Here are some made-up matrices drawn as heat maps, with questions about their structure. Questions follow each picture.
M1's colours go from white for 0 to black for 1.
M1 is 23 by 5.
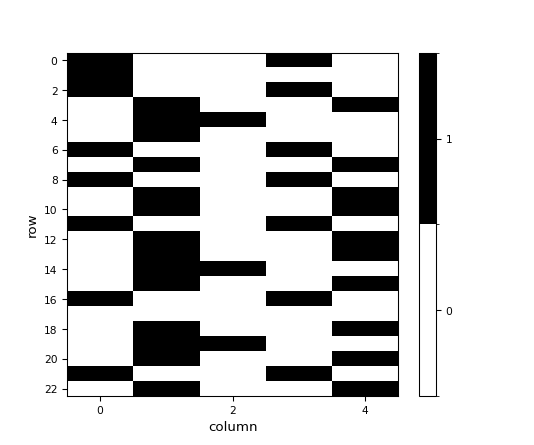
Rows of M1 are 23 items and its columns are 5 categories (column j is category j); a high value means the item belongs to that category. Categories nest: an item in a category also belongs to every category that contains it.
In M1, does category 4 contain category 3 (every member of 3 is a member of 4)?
no
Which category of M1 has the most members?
1
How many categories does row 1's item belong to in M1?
1
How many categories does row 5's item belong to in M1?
1
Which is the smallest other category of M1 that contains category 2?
1
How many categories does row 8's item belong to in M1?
2
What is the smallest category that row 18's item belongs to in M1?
4
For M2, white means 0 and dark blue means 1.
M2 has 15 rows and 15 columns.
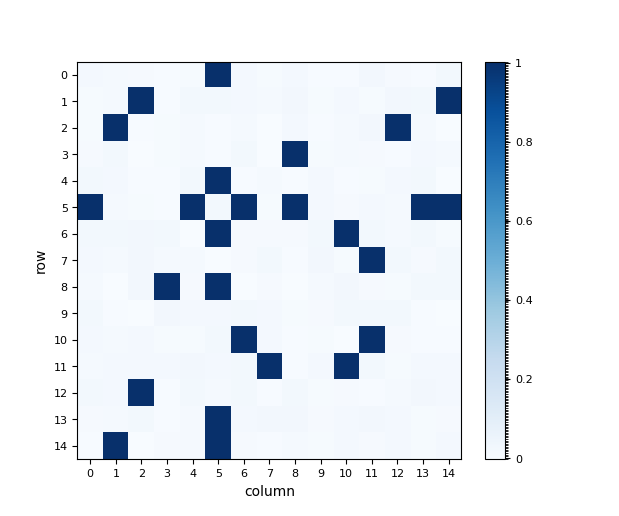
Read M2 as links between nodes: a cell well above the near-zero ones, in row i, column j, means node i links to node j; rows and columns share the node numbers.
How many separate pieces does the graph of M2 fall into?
2
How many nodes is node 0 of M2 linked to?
1
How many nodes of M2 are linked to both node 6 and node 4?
1
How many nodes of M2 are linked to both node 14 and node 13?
1
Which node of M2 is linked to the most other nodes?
node 5
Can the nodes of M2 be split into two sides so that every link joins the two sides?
yes
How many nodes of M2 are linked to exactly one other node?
6
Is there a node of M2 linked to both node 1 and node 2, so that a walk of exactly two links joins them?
no
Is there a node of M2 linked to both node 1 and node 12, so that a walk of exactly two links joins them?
yes
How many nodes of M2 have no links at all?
1
